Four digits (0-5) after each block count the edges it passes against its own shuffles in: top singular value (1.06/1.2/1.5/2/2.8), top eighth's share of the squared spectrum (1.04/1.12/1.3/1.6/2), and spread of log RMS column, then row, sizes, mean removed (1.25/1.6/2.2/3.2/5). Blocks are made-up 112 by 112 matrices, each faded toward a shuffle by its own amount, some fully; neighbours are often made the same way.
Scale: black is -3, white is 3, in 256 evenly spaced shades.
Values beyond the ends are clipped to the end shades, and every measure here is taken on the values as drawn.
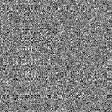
4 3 2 2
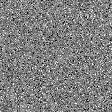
3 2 0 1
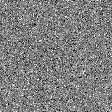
2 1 0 0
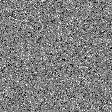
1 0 0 0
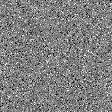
3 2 0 0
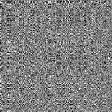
5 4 3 3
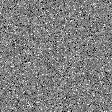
0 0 0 0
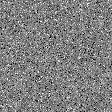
0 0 0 0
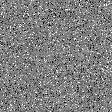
1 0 0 0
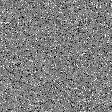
2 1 0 0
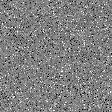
2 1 0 0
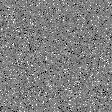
1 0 0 0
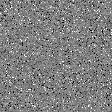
2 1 1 1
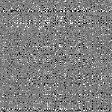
4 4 3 3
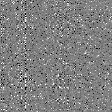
4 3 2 2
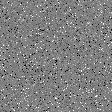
0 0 0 0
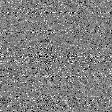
1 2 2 3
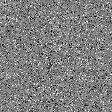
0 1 1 1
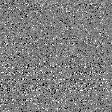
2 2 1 3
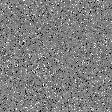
0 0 0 0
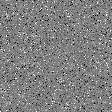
2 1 0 0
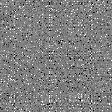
4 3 2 1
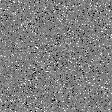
2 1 0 0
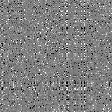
5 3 2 2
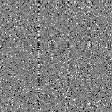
4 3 2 1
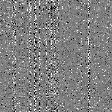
4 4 4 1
